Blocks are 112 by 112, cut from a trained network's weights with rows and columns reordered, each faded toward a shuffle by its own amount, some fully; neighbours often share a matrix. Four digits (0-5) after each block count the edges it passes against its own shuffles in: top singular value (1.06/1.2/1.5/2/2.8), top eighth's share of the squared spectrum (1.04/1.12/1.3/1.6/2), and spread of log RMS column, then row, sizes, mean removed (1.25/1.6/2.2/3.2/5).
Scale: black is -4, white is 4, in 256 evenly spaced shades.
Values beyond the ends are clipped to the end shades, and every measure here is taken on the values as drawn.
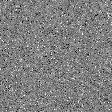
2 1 0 0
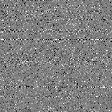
4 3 1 3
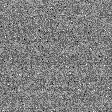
1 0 0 0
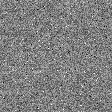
0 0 0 0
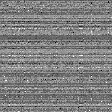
5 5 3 3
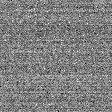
3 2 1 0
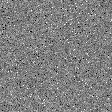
0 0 0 0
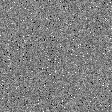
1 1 0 0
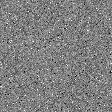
0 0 0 0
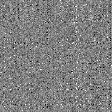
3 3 2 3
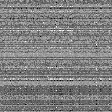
5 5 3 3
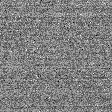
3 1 0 0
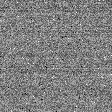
2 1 0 0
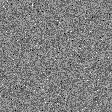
0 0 0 0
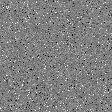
0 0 0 0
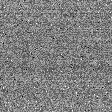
2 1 0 0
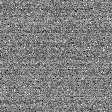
3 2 0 0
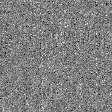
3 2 1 2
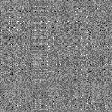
4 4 2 3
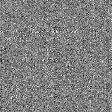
3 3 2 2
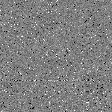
2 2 1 1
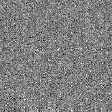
3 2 1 2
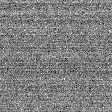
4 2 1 1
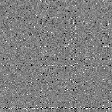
4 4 2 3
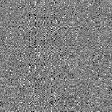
4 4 3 2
